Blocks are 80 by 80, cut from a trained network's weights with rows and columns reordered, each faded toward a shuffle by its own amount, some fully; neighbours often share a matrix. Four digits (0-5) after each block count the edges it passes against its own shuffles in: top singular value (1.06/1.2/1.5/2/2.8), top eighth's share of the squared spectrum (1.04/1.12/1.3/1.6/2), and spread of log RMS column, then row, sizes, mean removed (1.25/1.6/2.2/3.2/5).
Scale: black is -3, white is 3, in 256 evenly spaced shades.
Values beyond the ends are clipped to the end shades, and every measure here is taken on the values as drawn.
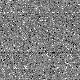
2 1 1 0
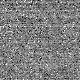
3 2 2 0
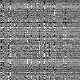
4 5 4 2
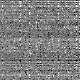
4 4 3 1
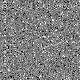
3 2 1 0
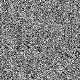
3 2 0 1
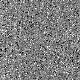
1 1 0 1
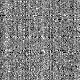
3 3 0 3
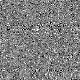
3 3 1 2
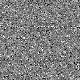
2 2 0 1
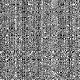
4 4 1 3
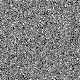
0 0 0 0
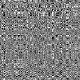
4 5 3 3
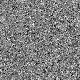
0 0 0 0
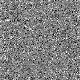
2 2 0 1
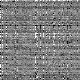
4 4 4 2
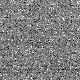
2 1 0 0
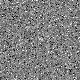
0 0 0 0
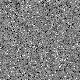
0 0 0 0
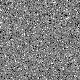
0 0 0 0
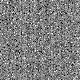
2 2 0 1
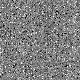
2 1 0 1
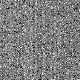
2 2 0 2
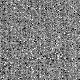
2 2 0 1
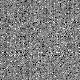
2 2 0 2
